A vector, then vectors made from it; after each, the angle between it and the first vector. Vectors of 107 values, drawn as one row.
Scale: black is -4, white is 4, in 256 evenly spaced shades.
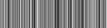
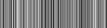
orthogonal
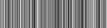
nearly parallel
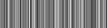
nearly opposite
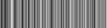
orthogonal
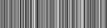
nearly opposite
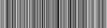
partly aligned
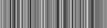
orthogonal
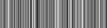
nearly opposite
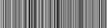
partly aligned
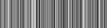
partly opposed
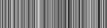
partly aligned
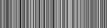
partly opposed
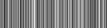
nearly opposite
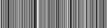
partly aligned
